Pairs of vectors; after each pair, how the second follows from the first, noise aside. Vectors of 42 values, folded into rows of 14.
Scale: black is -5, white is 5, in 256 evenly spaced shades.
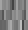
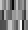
scaled up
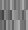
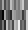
scaled up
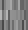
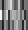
scaled up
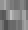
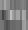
copied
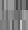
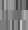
copied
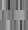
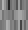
copied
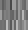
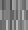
copied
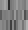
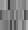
copied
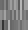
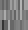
copied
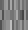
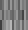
copied
